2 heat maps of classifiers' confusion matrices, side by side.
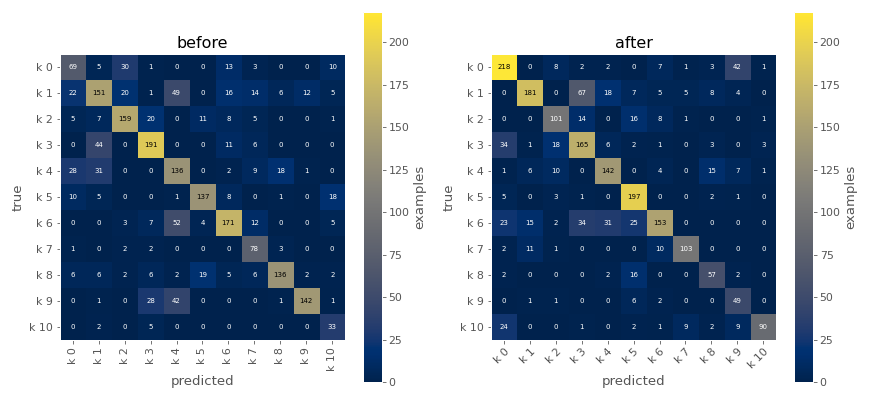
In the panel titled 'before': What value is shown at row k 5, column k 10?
18
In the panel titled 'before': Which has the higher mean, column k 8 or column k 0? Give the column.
k 8
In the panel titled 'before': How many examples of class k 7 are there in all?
86
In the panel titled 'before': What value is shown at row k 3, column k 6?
11
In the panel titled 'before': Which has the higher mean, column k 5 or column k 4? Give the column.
k 4
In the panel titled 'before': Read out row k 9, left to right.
0 1 0 28 42 0 0 0 1 142 1
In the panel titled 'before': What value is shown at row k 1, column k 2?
20
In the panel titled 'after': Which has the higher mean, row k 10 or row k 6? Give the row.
k 6
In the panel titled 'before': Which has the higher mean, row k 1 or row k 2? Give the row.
k 1
